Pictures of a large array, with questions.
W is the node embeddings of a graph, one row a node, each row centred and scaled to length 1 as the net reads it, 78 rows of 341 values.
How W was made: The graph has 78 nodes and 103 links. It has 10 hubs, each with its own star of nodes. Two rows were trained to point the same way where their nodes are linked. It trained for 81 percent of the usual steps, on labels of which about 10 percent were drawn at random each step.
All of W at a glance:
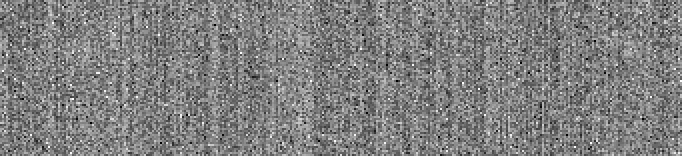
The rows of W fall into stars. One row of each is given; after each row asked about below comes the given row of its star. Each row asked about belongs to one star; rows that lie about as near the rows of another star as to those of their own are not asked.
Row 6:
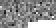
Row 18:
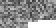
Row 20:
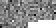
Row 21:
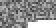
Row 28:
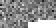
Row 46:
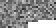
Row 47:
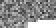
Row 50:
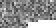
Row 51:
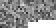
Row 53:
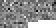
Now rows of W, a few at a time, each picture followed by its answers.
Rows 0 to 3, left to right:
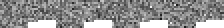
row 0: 46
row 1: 6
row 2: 21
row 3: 50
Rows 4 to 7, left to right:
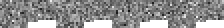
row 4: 46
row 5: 28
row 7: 6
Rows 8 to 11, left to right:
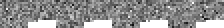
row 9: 50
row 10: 53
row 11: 53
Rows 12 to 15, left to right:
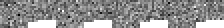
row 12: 46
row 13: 47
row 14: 6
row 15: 20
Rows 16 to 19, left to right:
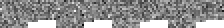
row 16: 21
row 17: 51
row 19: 50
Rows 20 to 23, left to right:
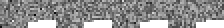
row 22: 21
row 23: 51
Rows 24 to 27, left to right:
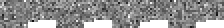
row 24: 53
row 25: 28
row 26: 28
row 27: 53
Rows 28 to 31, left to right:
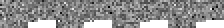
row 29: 46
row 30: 53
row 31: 51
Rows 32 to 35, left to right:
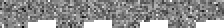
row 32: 47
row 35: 20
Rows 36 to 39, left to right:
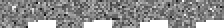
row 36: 46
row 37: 47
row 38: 6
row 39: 51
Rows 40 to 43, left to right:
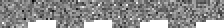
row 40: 50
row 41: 20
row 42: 20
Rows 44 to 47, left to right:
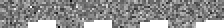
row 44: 50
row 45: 18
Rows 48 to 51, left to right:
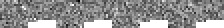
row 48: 51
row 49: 51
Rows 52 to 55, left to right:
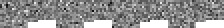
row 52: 46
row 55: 21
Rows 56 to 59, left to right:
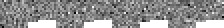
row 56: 51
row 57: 28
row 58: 6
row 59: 18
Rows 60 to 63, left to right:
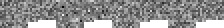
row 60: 6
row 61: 28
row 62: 50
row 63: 50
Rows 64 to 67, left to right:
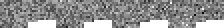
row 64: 20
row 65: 51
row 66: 53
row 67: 6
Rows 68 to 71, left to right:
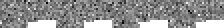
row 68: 21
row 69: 20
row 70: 50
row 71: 46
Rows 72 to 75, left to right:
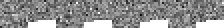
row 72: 28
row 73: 21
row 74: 53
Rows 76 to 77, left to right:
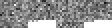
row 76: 20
